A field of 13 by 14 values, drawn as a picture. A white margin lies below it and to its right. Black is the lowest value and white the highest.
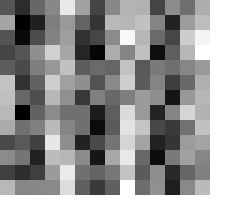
Stripes: upright, repeating 3 times. Ninth with the highest average: top right. Average level on the scale: 50%.
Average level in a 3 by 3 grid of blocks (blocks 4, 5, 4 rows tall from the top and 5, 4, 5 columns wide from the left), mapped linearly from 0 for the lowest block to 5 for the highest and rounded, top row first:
015 / 312 / 320
